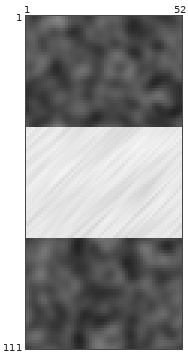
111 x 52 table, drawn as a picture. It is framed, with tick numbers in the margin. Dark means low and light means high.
It is made of 3 by 1 panels. Panel 1,1: low, blotchy. Panel 2,1: very high, slanting up to the right, faint in contrast. Panel 3,1: low, blotchy.
